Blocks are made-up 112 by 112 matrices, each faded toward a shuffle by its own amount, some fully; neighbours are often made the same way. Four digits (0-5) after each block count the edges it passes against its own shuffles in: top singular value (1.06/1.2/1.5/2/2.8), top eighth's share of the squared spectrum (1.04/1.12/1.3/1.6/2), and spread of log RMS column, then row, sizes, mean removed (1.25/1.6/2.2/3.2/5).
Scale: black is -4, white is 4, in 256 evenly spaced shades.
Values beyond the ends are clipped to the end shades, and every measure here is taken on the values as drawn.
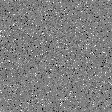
0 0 0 0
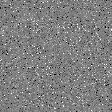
3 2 0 1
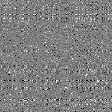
5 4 2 3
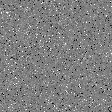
0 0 0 0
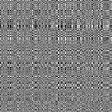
5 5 4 4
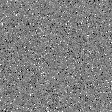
2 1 0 0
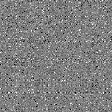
4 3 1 2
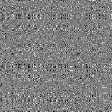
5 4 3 3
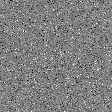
1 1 0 0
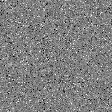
3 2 0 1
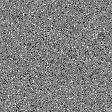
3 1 0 0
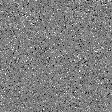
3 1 0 0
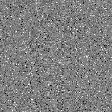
3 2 1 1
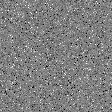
1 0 0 0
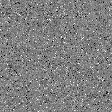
3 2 1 0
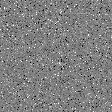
2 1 0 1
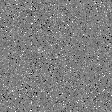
3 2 0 0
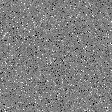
0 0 0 0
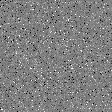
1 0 0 0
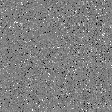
3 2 1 0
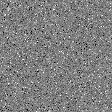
0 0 0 0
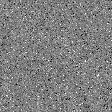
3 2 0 0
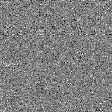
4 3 0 1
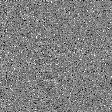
3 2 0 1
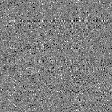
4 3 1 2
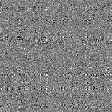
4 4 2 3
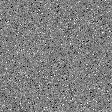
0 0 0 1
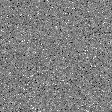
0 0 0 0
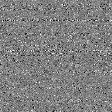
2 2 0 3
